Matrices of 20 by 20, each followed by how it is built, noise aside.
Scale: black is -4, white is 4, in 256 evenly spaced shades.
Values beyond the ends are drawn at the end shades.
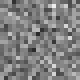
noise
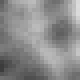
smooth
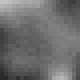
smooth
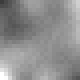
smooth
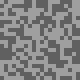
noise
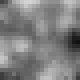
smooth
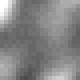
smooth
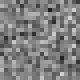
noise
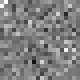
noise
